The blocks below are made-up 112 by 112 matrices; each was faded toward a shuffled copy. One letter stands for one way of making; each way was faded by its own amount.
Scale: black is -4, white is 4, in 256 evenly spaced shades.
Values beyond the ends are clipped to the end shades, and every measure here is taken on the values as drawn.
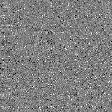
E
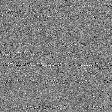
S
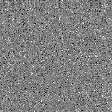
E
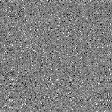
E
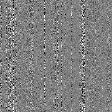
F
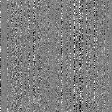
F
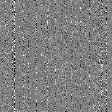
F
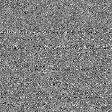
S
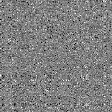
E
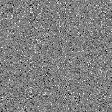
E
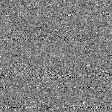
S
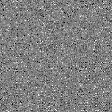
E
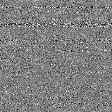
S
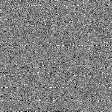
S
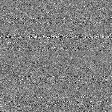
S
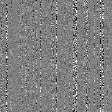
F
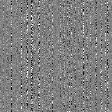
F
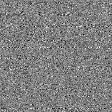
S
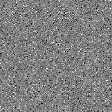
E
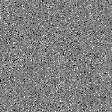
E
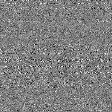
S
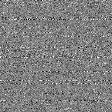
S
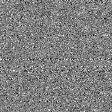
S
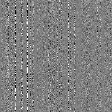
F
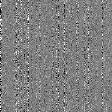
F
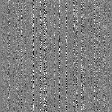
F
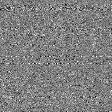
S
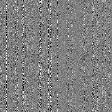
F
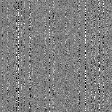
F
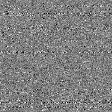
S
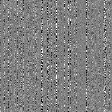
F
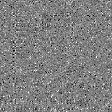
E
